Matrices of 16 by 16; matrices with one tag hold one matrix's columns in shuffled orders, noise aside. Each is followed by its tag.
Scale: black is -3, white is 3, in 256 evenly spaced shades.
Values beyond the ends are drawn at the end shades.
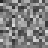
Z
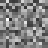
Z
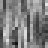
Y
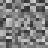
Z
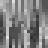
Y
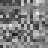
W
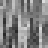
Y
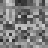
W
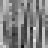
Y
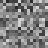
Z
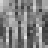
Y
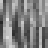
Y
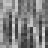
Y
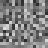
W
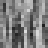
Y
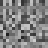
W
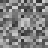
Z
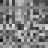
W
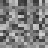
W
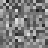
Z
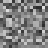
Z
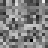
W
